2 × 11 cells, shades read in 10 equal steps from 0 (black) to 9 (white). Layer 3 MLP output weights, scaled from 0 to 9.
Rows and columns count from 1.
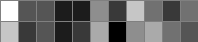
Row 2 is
7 2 3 1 2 6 0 5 6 4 3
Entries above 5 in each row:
2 3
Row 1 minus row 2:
2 1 0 0 -1 -1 2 2 -2 -2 1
